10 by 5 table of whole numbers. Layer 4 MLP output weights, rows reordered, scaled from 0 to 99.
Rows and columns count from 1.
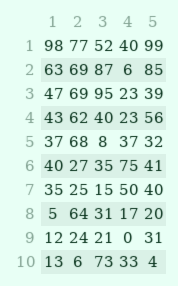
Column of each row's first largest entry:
5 3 3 2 2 4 4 2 5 3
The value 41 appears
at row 6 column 5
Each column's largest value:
98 77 95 75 99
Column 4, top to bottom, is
40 6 23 23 37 75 50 17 0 33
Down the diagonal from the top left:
98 69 95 23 32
